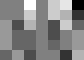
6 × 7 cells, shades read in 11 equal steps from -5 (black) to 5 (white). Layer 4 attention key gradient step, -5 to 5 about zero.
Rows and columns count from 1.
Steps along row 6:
up down up same down up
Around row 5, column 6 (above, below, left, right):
0 -3 -1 1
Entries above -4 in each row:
6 7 7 7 7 7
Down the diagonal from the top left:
0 0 2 0 -1 -3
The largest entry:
5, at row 1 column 3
